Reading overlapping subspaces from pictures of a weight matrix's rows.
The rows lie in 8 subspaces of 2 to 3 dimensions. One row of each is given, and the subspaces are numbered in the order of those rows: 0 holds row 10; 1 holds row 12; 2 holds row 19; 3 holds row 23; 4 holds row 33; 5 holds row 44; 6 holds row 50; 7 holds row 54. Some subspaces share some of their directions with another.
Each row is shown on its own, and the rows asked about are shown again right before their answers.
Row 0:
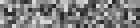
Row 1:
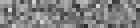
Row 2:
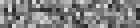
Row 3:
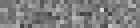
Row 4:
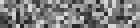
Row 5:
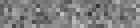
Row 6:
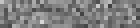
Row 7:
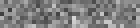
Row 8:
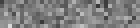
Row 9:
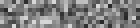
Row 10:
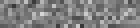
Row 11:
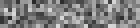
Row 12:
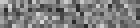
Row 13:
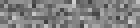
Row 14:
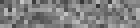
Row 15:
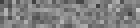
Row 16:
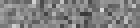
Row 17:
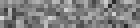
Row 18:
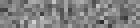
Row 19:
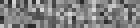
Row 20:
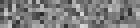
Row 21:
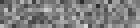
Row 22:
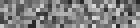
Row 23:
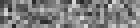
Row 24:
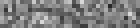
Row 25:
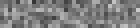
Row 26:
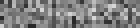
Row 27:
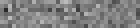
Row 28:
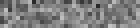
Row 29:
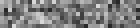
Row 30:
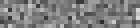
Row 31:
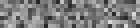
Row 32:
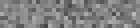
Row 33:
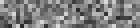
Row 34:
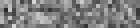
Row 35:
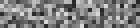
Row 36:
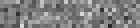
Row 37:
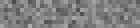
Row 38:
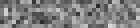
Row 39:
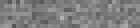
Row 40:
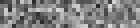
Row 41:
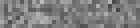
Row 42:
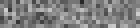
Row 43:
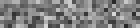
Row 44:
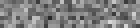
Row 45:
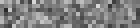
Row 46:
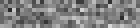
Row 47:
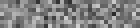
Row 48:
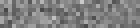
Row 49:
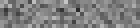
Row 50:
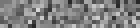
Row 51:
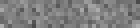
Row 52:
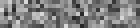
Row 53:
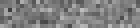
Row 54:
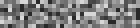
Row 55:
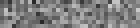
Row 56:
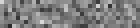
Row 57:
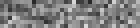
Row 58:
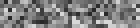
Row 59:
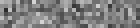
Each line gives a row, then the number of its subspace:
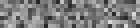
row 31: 5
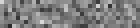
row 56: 4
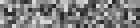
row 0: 0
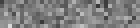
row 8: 4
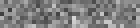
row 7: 2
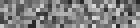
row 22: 6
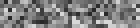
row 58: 2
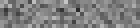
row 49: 1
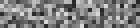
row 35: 3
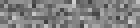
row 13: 3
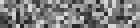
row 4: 4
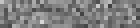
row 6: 4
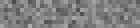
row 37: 1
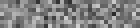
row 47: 5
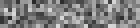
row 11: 4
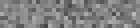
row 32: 5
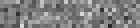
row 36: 0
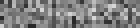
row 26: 2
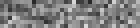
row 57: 3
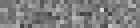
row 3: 0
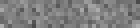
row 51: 6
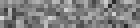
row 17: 5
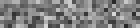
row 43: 5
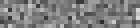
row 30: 7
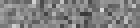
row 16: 0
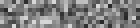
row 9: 0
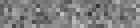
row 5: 2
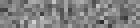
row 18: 0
